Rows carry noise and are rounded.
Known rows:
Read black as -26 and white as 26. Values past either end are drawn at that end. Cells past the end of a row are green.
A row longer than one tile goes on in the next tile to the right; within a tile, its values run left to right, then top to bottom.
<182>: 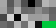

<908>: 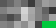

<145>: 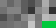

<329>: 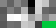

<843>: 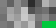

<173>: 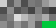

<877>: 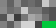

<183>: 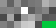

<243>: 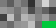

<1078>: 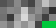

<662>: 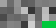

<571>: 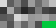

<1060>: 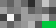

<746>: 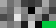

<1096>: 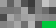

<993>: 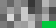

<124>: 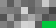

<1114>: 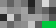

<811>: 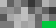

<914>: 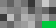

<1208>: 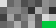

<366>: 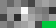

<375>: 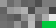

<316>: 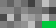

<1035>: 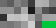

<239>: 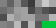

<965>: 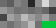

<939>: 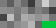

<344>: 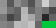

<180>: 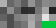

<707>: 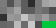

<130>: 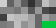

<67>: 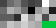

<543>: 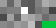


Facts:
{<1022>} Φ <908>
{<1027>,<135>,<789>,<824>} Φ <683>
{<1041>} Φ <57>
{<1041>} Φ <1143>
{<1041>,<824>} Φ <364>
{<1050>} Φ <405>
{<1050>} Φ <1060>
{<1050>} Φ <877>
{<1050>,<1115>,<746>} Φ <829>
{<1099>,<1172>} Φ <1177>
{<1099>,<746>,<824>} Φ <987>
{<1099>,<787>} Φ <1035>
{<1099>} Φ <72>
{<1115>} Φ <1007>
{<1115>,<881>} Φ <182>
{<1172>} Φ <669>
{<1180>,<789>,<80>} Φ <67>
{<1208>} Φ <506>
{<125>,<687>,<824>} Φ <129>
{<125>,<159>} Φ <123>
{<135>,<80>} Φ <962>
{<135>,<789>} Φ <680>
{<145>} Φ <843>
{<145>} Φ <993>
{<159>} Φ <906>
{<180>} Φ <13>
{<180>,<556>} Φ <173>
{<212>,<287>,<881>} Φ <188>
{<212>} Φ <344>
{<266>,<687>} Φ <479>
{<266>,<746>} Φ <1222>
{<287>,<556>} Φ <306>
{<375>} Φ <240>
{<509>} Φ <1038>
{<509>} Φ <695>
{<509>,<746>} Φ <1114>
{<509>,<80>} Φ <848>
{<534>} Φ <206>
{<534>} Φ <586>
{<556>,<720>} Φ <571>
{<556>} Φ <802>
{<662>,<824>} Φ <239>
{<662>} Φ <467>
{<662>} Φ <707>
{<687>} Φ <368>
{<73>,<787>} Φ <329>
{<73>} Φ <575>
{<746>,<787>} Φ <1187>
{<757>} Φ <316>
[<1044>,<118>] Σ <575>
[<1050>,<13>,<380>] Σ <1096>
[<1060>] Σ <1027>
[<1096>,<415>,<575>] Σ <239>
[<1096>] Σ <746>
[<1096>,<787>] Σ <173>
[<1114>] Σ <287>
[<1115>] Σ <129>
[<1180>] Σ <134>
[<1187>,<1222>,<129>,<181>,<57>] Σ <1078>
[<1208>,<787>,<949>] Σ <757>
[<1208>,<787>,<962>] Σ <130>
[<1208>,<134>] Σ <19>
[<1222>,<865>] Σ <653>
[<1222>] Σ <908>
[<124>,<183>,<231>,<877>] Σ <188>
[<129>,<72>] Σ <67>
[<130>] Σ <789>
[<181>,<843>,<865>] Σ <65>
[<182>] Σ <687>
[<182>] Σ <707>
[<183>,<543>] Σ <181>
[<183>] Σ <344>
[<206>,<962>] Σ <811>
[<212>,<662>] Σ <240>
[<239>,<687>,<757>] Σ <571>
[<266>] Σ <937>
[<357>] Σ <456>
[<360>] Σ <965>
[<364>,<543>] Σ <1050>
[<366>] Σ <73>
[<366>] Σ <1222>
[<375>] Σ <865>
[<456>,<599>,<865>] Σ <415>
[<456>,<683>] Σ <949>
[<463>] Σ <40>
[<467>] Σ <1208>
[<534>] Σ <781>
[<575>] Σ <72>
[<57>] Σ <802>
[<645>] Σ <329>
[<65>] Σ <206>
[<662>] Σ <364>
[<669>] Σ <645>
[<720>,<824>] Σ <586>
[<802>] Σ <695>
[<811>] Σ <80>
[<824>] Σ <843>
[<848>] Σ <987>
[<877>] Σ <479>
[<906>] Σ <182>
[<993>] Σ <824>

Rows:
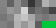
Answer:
<65>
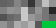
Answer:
<695>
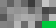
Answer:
<415>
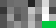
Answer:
<159>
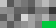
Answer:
<306>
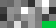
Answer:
<129>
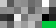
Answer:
<479>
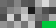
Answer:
<72>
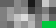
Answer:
<586>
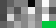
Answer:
<123>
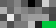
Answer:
<829>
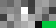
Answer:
<1187>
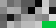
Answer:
<80>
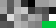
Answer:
<683>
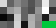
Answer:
<687>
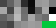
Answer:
<1027>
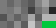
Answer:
<1041>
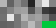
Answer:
<645>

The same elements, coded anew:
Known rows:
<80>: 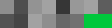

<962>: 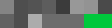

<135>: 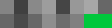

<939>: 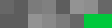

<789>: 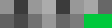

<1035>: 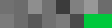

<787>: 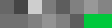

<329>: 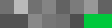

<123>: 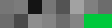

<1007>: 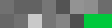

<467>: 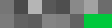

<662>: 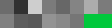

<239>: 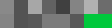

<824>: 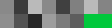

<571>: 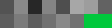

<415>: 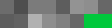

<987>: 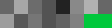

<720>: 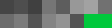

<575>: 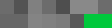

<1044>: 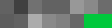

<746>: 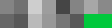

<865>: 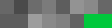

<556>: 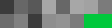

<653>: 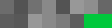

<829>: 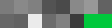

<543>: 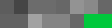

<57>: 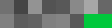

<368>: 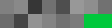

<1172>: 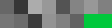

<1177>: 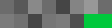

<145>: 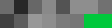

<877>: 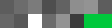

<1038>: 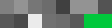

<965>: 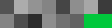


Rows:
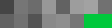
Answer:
<180>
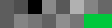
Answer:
<188>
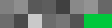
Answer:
<1222>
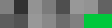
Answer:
<1180>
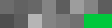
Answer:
<240>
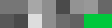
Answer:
<509>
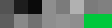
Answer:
<212>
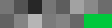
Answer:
<182>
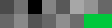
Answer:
<306>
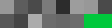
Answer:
<67>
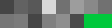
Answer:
<287>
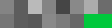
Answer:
<707>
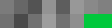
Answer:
<125>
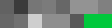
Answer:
<1115>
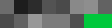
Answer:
<993>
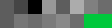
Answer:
<344>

